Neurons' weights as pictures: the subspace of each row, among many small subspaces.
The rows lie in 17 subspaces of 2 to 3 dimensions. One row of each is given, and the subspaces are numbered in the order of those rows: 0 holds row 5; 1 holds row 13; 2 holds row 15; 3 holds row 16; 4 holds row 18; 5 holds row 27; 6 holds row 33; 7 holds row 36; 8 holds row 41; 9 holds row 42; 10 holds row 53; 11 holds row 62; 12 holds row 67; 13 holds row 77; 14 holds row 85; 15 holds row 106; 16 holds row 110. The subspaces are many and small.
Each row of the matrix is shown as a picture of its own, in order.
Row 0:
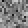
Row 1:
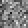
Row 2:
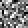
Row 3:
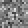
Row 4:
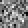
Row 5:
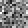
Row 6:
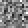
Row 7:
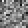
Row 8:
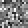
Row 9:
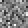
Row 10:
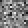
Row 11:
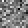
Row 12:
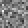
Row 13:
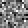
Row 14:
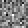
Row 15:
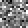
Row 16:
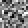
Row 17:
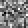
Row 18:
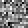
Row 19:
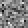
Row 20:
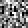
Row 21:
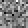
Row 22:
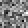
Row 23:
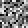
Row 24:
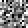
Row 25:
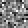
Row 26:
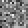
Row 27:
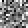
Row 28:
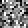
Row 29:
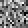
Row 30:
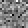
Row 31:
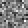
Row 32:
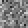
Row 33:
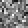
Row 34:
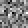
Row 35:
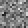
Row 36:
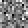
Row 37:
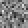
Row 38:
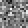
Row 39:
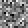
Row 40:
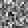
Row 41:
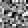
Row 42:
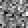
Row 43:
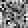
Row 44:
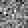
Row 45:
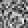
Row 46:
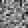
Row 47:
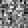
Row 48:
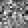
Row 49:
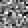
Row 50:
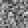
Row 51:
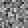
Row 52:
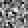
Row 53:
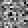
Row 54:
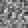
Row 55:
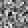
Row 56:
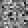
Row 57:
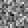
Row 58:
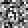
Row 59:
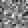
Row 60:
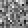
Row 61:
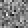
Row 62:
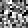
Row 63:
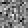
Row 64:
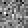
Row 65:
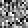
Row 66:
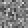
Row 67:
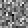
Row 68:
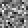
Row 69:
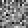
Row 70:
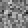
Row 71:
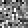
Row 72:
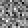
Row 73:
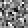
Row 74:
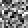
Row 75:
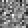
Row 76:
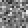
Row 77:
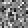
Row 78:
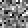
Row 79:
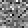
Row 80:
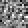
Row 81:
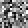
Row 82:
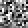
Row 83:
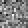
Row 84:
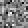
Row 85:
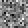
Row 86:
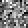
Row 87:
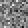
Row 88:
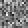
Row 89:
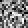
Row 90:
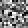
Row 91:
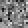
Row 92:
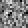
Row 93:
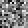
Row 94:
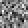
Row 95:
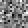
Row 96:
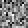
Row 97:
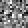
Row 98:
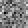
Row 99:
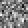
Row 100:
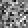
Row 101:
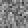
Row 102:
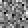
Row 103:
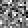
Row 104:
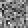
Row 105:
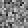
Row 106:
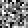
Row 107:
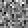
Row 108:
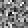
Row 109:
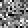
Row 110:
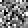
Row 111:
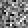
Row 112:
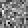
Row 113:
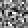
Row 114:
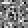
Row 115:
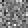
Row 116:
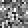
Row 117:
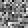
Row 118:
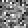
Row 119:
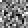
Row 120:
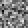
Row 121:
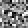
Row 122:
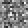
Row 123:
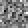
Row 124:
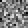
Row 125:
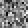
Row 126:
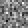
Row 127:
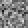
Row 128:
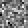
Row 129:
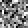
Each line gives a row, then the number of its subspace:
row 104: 6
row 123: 7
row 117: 4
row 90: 8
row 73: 8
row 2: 6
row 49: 4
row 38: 2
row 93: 15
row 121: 8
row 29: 4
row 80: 7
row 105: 11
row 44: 13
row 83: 0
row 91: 4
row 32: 15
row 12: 3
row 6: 7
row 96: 12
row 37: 16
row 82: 4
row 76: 2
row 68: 3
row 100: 15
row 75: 12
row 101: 14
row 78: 9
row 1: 15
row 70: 11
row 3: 0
